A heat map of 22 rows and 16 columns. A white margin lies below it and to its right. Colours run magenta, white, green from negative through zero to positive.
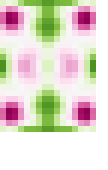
No lone cell stands out from its neighbours. There is no overall slope. It mirrors both left to right and top to bottom.
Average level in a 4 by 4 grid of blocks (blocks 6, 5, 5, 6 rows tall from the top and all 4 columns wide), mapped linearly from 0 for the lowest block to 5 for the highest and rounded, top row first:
0550 | 3223 | 3223 | 0550
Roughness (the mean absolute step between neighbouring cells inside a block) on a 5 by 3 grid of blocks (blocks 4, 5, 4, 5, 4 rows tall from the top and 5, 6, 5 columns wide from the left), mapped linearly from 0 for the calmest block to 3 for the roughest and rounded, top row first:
313 / 010 / 101 / 010 / 313
